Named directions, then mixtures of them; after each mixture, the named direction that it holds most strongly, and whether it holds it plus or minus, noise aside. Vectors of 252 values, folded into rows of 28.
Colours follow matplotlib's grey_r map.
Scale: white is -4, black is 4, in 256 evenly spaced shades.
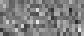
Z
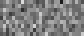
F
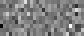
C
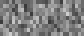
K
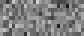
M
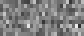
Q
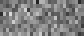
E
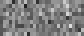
M, minus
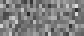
C, minus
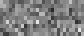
Z, plus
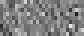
C, plus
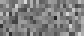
E, minus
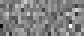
C, plus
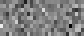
C, minus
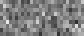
Q, plus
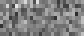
E, minus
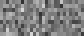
F, minus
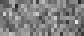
E, plus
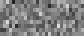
M, minus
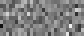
C, plus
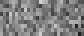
E, plus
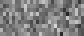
K, minus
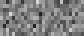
F, minus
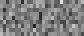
F, minus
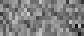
Q, minus
